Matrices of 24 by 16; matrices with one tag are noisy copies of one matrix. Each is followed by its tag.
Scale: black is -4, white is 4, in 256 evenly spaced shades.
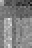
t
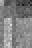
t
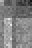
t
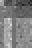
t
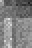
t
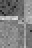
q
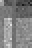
t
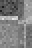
q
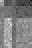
t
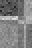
q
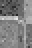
q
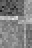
q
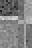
q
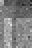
t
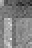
t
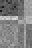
q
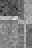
q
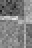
q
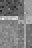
q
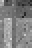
t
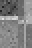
q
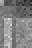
t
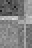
q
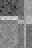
q
